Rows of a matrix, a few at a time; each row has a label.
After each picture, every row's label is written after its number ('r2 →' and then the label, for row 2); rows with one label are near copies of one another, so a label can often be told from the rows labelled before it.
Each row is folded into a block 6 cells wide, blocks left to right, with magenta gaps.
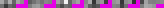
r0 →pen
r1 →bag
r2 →pen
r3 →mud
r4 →mud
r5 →bag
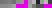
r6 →bag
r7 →mud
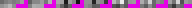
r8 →bag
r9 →bag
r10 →mud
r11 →mud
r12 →pen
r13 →pen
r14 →pen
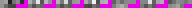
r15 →mud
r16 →pen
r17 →pen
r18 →pen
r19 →bag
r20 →pen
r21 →bag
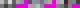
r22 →pen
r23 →bag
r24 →mud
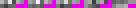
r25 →pen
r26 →pen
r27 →pen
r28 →mud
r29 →bag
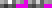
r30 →pen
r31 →pen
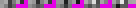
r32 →mud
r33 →mud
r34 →mud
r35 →pen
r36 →pen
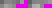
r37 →bag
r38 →bag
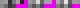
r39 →mud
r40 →pen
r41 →pen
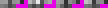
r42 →mud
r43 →pen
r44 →mud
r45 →mud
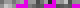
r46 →bag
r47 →mud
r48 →pen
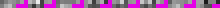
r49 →bag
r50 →pen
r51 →bag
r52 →mud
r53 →pen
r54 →pen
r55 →bag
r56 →mud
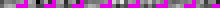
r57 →bag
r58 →mud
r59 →mud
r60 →bag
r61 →pen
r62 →pen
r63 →bag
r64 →mud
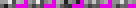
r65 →pen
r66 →pen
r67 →mud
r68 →pen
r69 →pen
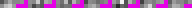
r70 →bag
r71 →pen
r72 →pen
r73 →bag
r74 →pen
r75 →bag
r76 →bag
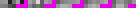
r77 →mud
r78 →pen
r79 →bag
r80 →bag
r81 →bag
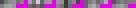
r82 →bag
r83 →pen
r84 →mud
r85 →bag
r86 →bag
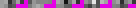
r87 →mud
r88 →bag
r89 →mud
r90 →pen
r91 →mud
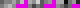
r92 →bag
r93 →pen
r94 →mud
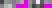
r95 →bag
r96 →pen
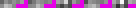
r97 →bag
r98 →bag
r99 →pen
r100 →bag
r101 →pen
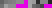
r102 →bag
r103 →mud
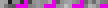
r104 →mud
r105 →bag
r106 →bag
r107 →bag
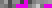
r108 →mud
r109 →bag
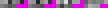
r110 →mud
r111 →mud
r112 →pen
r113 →bag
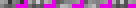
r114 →mud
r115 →pen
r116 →bag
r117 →bag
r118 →pen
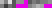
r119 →pen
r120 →bag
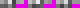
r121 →pen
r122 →pen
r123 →pen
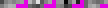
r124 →bag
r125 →pen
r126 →mud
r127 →bag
